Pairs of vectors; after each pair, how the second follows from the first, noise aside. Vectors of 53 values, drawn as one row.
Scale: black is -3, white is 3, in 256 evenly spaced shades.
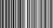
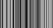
sign-scrambled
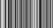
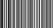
sign-scrambled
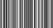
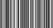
reversed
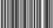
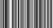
reversed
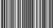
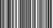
reversed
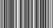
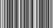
reversed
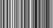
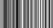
reversed
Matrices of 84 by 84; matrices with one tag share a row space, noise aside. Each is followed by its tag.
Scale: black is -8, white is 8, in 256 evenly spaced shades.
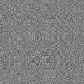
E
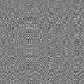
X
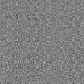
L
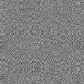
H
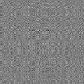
E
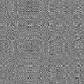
X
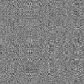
X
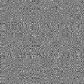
H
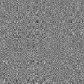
L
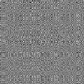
H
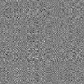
L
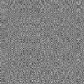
H
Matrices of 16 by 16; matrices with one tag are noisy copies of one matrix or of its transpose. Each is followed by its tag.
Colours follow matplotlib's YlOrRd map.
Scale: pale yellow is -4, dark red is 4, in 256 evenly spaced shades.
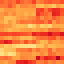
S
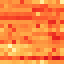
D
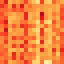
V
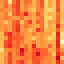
D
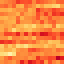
S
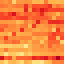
D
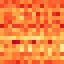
V
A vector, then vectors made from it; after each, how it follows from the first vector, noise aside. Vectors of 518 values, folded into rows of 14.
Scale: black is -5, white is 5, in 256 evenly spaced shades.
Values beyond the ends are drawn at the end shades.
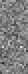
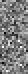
scaled up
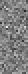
reversed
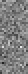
copied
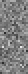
copied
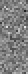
reversed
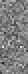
copied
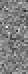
reversed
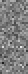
copied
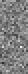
copied
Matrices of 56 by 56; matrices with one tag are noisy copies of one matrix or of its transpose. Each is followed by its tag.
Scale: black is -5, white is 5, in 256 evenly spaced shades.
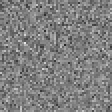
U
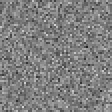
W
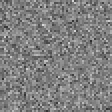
U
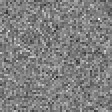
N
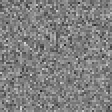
U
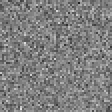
U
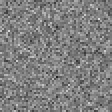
N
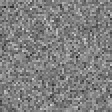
N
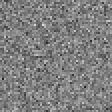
U
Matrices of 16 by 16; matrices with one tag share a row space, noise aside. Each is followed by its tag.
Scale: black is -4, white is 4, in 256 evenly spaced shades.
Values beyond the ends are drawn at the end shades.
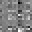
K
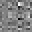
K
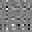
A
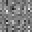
A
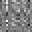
A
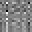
A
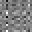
A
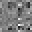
K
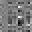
K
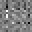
A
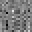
A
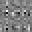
A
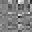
K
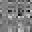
K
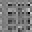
K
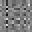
A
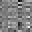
K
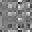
K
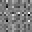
A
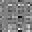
K
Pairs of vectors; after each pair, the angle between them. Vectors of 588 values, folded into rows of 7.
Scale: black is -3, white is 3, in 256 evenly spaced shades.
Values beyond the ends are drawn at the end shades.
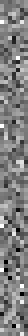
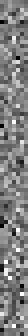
nearly opposite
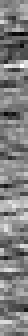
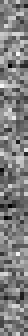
partly opposed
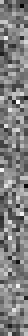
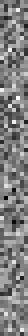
orthogonal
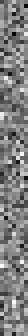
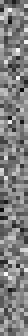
orthogonal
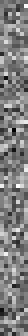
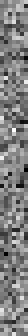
nearly opposite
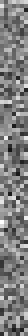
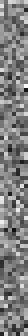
nearly parallel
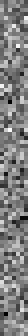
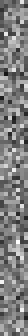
partly aligned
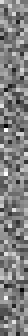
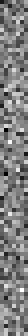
nearly opposite
